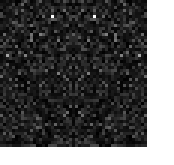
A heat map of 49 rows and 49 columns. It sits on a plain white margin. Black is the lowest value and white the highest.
On average the colour sits 10% of the way up the scale. It is mirror symmetric from left to right. There is no overall slope. No seam splits the table. Most values sit low, with a long tail of high ones. Fine speckle covers the field. No single row or column stands out from its neighbours. There are no regular stripes.
